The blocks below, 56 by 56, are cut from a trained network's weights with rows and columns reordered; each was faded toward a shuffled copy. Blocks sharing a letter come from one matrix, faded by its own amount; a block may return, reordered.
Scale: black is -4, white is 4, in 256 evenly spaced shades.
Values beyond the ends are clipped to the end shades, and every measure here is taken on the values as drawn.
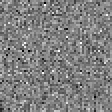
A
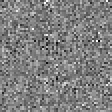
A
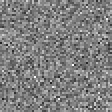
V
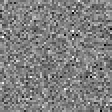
A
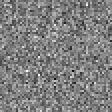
V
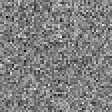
V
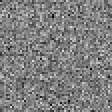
V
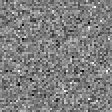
A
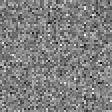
V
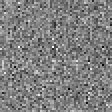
V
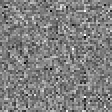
A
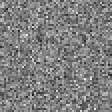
V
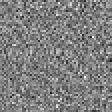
V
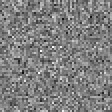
V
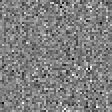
A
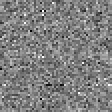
A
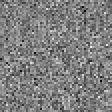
V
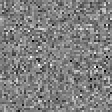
A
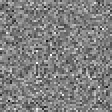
V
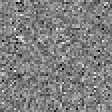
A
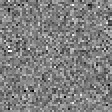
A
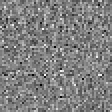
A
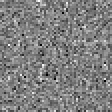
A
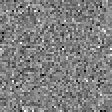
A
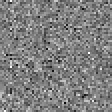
A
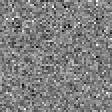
A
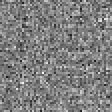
V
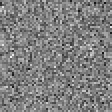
V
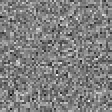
V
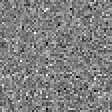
A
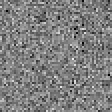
V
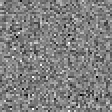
A
